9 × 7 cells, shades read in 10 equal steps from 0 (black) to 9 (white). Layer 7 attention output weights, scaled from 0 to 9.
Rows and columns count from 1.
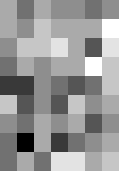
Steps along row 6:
down up down up down up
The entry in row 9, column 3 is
4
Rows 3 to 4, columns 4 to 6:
8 6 3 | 6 6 9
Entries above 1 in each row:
7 7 7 7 7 7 7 6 7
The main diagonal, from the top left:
6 5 7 6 3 5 5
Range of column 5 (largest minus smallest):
5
